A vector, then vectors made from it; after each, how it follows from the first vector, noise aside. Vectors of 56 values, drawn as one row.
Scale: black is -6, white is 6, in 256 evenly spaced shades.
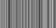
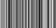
scaled up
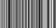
scaled up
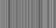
shrunk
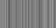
shrunk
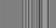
partly zeroed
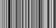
scaled up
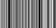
scaled up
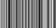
scaled up
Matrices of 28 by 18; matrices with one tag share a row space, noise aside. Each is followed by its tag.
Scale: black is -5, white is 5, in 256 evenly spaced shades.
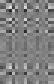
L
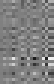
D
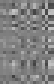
D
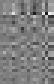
D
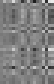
D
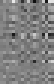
D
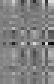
D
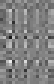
L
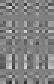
L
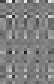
L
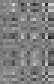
D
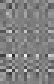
L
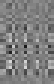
L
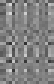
L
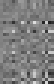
D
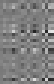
D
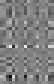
L
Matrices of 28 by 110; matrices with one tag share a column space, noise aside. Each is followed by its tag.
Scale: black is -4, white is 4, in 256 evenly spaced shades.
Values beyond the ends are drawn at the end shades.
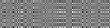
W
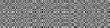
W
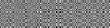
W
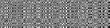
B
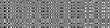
B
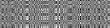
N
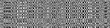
B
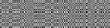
W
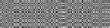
W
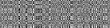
N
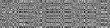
W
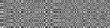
W
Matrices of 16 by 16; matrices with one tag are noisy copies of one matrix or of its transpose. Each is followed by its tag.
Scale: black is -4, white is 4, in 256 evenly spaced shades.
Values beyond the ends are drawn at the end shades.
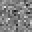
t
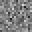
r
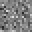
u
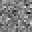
t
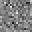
u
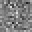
u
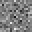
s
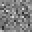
u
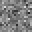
t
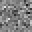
t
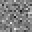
s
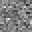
t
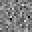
r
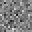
s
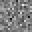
r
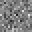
s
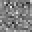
u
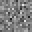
r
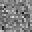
u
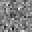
t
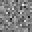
r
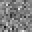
t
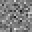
s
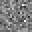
r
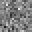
t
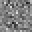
u
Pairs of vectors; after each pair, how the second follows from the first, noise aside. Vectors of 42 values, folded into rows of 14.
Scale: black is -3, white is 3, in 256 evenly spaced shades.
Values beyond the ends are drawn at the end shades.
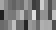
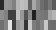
wrapped around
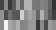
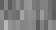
shrunk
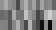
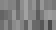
shrunk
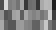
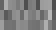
shrunk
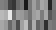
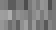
shrunk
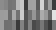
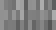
shrunk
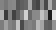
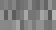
shrunk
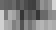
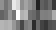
wrapped around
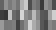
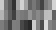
wrapped around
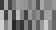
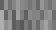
shrunk
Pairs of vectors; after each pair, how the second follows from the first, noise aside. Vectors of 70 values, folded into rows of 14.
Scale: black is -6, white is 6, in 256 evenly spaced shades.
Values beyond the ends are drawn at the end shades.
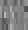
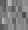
wrapped around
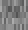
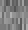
wrapped around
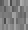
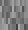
reversed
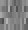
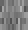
reversed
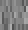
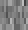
wrapped around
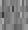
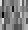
scaled up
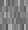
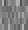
reversed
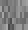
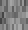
wrapped around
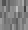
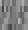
wrapped around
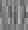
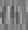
reversed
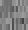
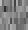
reversed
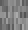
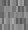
wrapped around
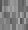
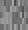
wrapped around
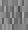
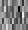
scaled up
